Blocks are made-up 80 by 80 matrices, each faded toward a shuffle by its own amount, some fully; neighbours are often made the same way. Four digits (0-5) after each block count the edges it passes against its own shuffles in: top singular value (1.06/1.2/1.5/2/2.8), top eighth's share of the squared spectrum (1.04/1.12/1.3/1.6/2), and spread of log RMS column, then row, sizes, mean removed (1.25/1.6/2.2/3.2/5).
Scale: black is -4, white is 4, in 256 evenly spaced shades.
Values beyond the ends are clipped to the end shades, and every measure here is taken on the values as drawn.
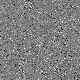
0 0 0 0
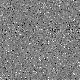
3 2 0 0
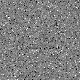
2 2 0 1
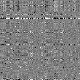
5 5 2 3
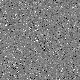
1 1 0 0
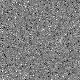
1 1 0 0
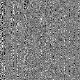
2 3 4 0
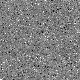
0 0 0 0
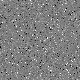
0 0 0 0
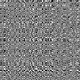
5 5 3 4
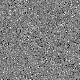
3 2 1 0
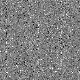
1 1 2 0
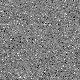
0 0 0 0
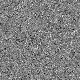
1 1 0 0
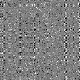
5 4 3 2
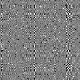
5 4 3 3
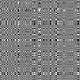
5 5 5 4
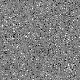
3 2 1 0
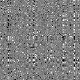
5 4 3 2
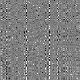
5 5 3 2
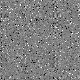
3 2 1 1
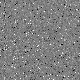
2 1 0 0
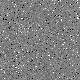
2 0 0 0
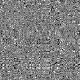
4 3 2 2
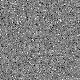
2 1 0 0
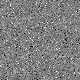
0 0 0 0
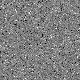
0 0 0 0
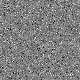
0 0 0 0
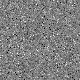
0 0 1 0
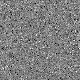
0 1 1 1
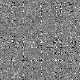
2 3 3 3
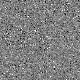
0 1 1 1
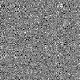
4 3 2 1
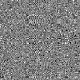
4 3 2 2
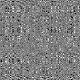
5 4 3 3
